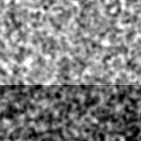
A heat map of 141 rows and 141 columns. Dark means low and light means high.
Grain: blotchy. Seam: horizontal, 60% of the way down, the top part higher. Stripes: none. Lone odd cells: none. Ninth with the lowest average: bottom right.
